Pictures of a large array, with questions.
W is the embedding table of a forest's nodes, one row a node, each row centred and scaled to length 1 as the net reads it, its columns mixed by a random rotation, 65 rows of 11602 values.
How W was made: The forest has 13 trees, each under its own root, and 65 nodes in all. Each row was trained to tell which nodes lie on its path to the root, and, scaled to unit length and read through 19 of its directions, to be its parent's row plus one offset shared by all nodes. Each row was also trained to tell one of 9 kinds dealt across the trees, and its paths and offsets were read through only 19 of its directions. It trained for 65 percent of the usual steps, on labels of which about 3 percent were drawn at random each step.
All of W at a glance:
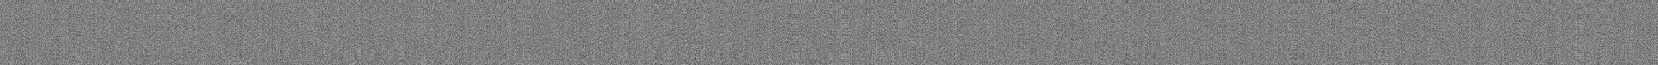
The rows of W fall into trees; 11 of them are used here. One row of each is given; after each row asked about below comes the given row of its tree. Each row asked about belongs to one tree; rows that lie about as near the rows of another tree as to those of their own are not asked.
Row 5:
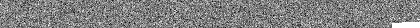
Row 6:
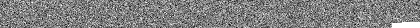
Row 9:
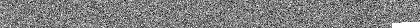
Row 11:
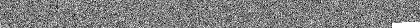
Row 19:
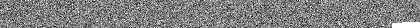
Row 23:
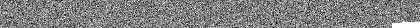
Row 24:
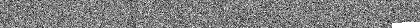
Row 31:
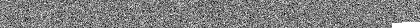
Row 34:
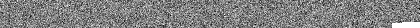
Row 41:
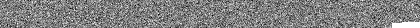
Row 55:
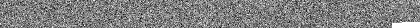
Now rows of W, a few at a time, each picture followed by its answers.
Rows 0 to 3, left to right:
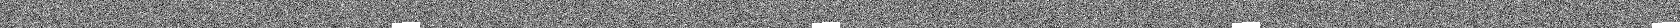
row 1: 55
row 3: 19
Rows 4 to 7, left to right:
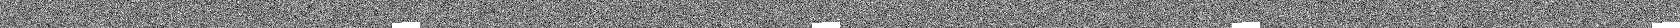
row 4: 34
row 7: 41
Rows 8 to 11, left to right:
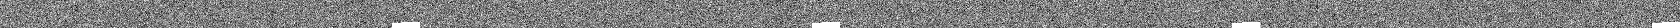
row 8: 9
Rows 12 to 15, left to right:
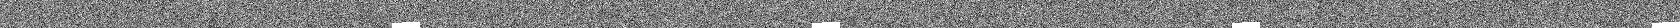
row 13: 55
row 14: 34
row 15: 23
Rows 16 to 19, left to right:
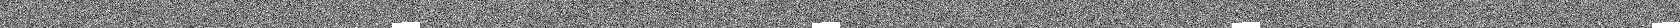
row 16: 6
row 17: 34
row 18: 23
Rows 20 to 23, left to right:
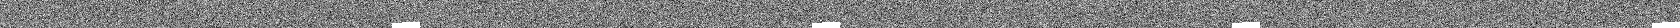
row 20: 55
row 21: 41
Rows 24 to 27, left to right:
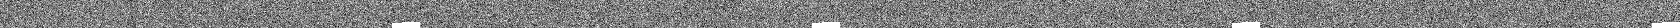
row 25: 55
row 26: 19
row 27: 55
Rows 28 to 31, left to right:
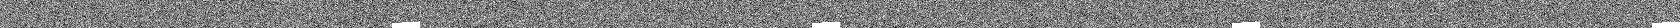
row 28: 23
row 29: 9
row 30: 11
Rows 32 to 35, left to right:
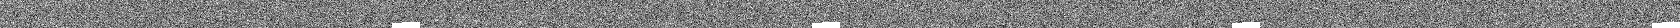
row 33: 24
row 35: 34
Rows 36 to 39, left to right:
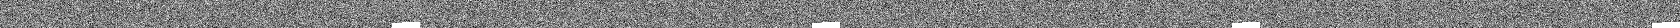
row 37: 11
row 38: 41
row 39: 5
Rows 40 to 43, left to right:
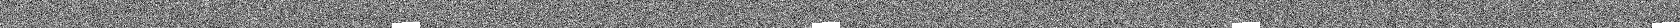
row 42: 23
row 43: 24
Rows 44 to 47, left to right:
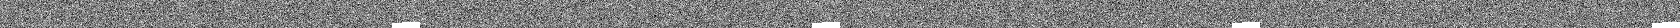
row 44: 31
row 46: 41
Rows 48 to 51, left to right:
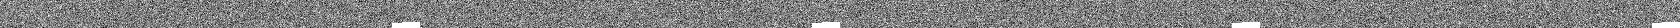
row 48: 41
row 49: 55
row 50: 19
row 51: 31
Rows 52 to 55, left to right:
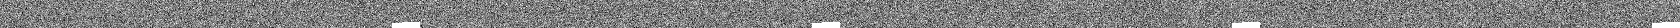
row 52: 23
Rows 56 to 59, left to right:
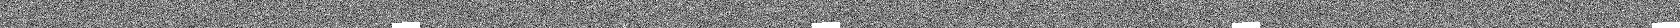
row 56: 6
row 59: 19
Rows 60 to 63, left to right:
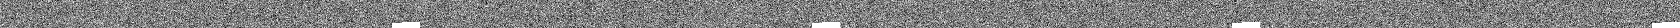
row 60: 5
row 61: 34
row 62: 11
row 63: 11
